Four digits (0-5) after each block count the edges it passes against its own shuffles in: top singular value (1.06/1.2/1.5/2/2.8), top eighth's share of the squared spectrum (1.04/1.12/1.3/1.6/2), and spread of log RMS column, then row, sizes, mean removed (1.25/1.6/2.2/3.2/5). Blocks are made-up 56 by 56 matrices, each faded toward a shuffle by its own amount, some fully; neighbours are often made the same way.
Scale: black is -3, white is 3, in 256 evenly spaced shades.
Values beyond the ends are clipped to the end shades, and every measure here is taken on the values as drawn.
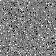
2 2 0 0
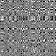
5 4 3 3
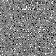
3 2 1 1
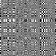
5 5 4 3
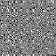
4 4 3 2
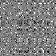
4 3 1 2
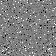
2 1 0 0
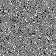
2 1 0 0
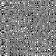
4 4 2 2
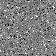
1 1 0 0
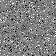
0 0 0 0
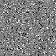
3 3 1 1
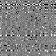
4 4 2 3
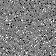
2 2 0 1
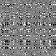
4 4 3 3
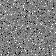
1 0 0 0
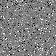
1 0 0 0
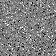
0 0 0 0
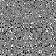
4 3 2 2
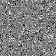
3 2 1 0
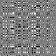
5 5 3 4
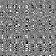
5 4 3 3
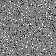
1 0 0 0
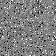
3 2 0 0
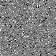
0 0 0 0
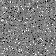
2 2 0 1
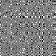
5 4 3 3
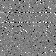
3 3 0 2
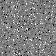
2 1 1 0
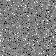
2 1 0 0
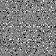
3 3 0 2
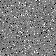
0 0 0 0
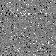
2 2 0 1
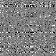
4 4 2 3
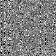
2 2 3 0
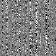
2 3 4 0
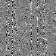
3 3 3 0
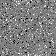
0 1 0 0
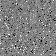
0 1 0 0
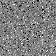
1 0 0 0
